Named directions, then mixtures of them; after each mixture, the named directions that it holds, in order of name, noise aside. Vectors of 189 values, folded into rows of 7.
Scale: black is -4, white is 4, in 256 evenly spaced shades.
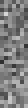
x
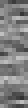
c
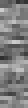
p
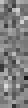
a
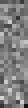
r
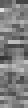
p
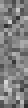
a, r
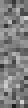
a, c, r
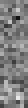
a, c, r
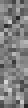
a, r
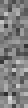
a, p, x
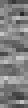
c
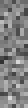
a, p, x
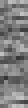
c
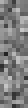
a, c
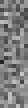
x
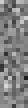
a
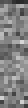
c, p, r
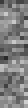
a, p, x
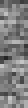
p, x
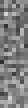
x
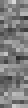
a, c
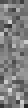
r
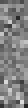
r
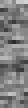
p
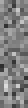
a, r
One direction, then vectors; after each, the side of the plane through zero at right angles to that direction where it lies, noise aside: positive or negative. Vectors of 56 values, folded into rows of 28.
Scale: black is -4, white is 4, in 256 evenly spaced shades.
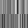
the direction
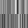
positive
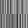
positive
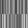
negative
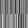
negative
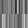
negative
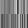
positive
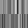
positive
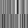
positive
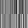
negative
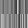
negative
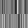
negative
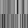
positive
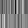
negative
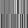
positive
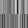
positive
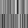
positive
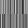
positive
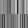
positive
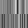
positive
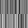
negative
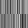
positive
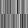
positive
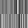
negative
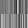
negative
